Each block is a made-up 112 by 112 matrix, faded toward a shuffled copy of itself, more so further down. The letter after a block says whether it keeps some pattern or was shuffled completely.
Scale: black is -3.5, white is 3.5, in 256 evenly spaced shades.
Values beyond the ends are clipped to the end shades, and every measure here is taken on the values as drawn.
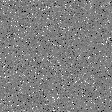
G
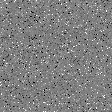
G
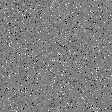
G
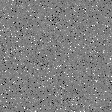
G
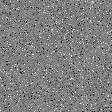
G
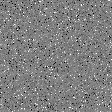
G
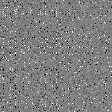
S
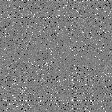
S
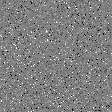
G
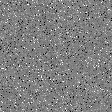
G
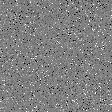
G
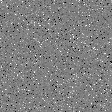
G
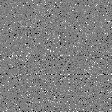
S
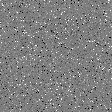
G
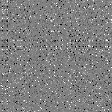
S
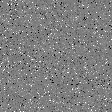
G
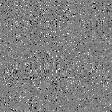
S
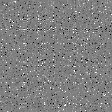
S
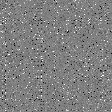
S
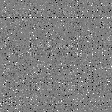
S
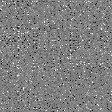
S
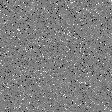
G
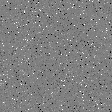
G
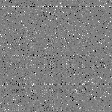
S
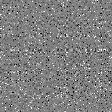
S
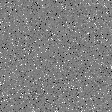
G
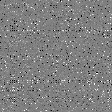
S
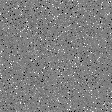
G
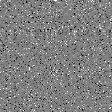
S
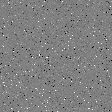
G
